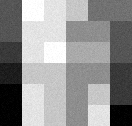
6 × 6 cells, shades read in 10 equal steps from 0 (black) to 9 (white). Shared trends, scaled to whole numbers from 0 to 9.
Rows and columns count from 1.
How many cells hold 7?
6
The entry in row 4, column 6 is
2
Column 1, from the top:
3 3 2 1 0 0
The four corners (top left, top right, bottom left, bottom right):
3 4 0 0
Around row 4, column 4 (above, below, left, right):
6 5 7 5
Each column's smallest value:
0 7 7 5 4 0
